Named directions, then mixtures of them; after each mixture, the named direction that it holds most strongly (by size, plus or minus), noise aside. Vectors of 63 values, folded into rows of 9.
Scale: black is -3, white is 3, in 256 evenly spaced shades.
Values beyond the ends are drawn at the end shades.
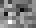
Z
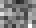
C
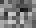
Z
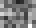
C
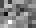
Z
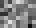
C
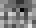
C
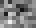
Z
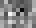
Z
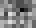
Z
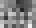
C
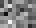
Z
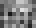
C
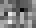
Z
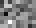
Z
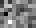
Z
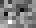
Z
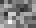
Z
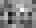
Z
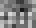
C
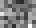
C
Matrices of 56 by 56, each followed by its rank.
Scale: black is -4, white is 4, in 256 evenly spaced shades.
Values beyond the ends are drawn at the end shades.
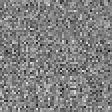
ten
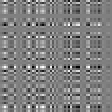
one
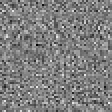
ten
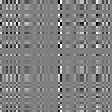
one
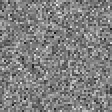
full rank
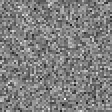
full rank
